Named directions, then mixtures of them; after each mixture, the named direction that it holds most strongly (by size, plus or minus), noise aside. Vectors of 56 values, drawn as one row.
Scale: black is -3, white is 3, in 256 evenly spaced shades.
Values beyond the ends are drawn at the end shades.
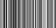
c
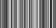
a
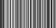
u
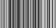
a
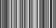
a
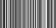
c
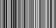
c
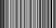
u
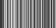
u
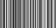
c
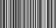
c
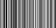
c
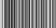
u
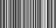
c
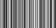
a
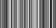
a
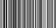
c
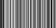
u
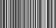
c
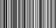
c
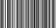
c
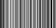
u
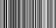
c
